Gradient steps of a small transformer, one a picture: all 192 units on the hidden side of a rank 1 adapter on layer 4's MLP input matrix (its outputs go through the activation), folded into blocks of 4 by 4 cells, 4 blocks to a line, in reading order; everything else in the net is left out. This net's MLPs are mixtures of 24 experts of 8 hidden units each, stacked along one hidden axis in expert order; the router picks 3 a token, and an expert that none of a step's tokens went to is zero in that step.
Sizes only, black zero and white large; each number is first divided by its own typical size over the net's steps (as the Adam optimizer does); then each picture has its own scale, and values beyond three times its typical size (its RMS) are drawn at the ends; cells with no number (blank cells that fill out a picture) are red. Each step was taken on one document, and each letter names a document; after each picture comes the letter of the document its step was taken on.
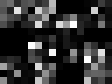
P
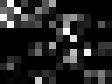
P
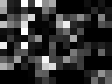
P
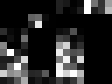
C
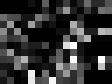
C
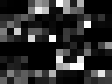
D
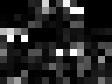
D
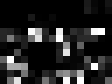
C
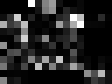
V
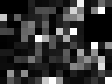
D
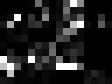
V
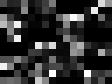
P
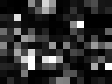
D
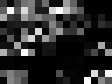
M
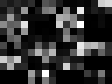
P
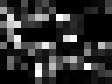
P
